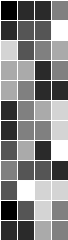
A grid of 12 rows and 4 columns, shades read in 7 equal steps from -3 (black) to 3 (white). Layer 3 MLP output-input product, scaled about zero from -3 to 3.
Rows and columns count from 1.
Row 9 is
0 -1 -1 -2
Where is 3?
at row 2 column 4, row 8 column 4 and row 10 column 2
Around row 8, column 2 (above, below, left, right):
0 -1 -1 -2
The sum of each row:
-7 -1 2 0 -3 1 0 1 -4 6 -2 -3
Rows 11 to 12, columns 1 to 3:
-3 -1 2 | -2 -2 1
